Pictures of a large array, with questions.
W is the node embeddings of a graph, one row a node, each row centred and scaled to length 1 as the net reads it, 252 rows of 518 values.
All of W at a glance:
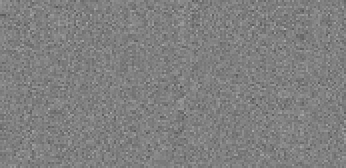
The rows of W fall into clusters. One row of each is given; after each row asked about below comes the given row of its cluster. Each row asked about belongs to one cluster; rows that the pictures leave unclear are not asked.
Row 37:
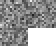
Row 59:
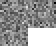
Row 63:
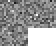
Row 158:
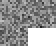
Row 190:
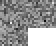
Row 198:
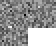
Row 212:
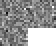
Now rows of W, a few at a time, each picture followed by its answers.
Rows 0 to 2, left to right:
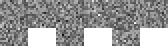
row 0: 37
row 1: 37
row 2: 59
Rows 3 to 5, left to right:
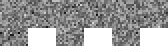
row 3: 158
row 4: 190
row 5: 37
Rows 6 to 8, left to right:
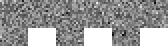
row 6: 190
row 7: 198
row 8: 158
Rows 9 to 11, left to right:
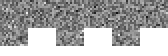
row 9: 198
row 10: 59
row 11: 59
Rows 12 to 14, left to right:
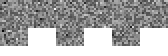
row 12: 59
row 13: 158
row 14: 158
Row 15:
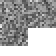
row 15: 37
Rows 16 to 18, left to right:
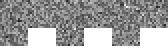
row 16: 212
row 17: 37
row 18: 59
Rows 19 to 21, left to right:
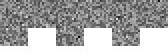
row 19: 158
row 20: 212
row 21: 63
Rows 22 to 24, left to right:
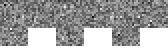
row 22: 63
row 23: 63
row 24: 158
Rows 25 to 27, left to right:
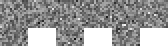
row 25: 37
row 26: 63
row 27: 37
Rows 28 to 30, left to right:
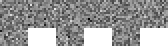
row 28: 59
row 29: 63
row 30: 198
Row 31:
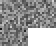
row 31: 37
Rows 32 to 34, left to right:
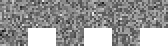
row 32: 158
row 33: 37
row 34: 212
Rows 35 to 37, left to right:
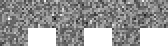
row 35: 212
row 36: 37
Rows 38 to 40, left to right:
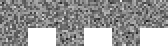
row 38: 37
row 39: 59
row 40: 63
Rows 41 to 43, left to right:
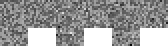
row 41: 63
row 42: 212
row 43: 59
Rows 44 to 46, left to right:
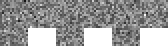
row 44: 212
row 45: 158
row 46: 37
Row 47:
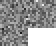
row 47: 198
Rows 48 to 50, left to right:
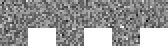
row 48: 37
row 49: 37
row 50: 198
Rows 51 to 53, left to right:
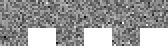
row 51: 158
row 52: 158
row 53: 190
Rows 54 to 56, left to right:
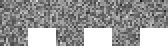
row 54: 212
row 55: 158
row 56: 190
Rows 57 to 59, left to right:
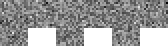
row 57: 37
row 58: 158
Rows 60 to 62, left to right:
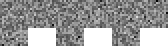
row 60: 59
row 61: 212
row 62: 212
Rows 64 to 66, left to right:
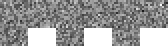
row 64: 37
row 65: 37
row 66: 59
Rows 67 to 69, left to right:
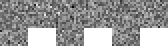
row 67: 59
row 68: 37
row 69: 190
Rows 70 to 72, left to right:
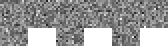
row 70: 63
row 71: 190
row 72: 212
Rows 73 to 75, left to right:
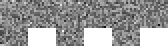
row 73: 158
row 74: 158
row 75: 59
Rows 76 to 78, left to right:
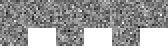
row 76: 63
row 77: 63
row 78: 190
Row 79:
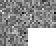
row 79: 212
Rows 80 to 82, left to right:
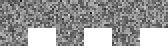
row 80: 63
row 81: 37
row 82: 212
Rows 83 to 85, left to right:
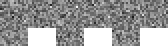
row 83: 59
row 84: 158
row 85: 59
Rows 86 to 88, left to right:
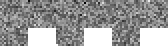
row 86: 190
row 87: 158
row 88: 37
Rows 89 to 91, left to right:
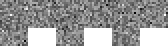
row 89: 59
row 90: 59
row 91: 212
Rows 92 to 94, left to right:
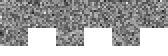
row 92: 158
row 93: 59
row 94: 63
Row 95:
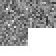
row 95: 198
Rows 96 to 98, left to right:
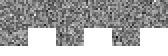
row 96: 59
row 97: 212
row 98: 158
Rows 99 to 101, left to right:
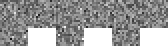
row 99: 63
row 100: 212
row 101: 37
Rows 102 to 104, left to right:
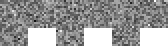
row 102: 63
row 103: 59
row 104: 158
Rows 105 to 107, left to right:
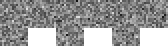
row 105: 198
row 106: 63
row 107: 63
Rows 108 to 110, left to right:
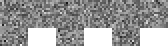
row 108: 190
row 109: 59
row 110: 37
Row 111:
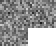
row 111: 198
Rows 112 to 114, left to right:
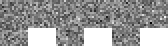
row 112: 59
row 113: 63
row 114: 158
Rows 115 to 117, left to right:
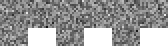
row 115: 198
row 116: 37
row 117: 37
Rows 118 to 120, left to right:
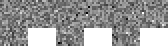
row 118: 158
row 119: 212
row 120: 212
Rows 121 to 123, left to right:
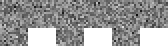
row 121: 190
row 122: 158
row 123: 198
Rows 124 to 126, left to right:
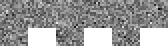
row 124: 198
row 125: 158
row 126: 37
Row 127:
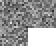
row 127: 190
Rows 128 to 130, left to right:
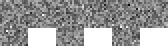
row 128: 37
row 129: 59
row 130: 198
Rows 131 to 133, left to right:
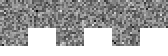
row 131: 59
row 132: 158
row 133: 190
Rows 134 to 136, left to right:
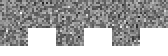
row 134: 158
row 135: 212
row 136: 198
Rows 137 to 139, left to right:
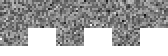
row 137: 59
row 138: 190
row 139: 37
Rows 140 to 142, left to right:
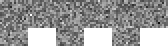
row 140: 59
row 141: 63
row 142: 190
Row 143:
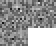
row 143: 59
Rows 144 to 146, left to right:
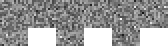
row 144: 59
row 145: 59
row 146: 212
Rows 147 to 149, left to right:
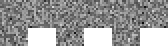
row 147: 212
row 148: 158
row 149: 37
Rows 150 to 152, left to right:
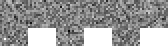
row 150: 37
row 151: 63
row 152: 37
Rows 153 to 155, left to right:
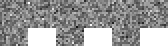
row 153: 212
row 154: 190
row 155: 37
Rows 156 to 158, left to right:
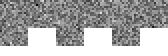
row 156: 63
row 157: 158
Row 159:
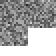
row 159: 63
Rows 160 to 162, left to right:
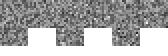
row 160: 37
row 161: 158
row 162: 37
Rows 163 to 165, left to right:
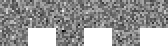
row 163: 198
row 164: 37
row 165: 59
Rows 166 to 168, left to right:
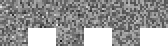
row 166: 198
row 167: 190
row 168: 59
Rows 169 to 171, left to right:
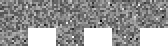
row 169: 59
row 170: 190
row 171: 63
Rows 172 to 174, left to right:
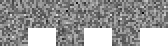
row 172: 198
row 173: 198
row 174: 212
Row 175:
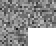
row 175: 190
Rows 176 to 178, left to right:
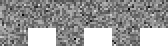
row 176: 190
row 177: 63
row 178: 190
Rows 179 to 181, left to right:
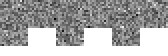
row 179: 59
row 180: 212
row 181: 198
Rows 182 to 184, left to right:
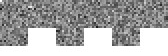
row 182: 190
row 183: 158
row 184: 212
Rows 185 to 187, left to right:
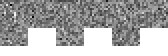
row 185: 63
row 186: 63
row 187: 37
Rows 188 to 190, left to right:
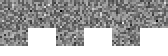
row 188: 59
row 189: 59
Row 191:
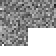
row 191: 190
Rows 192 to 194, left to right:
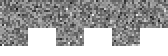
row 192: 190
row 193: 63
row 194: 198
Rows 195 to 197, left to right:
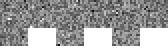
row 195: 212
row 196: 59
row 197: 59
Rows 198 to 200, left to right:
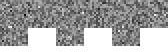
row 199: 198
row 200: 37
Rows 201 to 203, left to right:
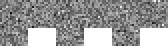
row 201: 212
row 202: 198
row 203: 63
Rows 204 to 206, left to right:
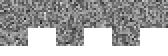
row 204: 59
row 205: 37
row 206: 212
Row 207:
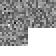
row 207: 198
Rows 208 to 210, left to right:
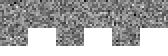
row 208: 63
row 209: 190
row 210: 190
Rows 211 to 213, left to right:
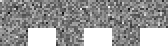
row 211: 190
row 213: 190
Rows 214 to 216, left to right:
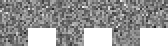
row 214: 212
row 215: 212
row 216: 59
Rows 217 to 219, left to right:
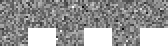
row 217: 198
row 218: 59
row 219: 63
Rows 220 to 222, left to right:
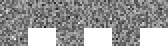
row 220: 198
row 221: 59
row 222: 37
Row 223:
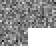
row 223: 198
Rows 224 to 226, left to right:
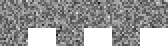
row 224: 37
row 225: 158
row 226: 158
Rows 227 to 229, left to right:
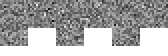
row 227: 59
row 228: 198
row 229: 190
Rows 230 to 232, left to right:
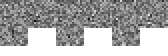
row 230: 63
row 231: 63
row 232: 63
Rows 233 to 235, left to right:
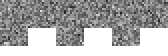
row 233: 158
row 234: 190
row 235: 198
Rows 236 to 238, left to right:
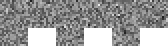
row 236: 198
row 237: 198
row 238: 63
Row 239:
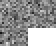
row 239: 158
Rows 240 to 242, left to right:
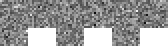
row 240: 59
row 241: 37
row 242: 63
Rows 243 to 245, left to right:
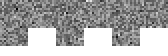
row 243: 190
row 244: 212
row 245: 59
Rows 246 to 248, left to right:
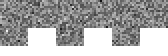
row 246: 158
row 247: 37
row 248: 190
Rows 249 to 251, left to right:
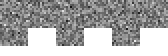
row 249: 158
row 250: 37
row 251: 198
